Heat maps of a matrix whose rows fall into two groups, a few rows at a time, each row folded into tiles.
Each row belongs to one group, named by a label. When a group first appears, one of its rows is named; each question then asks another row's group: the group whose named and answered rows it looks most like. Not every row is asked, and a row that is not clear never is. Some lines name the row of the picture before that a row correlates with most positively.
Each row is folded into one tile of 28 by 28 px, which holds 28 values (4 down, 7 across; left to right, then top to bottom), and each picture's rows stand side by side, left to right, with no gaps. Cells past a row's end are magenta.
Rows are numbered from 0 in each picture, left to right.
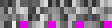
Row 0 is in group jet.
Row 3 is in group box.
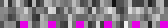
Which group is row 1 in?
jet
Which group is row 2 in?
jet
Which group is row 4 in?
jet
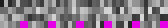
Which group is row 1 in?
box
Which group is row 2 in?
jet
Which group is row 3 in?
jet
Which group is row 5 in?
jet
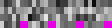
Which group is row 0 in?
jet
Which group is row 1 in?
box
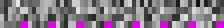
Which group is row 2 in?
jet
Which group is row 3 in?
box
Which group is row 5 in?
jet
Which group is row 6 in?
box
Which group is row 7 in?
box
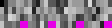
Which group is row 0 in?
jet
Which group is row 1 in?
jet
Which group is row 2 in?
jet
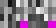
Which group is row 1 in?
box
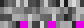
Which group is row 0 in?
box
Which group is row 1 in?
jet
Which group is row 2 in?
box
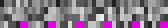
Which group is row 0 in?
box
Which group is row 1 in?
box
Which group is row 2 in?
jet
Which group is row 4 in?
jet
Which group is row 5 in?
jet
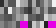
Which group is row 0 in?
box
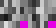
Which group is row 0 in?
box
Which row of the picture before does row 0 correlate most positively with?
1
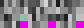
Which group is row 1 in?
jet
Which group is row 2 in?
box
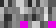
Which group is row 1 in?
box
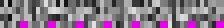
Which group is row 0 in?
box
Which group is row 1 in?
jet
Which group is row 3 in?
box
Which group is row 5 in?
box
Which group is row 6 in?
jet
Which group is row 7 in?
box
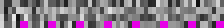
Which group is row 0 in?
jet
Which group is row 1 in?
jet
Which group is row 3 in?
jet
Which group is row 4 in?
box
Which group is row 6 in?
box
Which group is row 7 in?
box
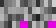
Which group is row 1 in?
box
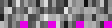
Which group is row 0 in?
box
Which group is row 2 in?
jet
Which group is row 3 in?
box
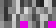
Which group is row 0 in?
jet
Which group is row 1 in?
jet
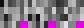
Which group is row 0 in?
box
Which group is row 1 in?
box
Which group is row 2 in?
box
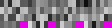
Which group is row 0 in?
box
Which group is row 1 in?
jet
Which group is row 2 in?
box
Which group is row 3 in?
jet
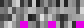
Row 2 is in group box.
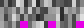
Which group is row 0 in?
jet
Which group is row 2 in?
jet
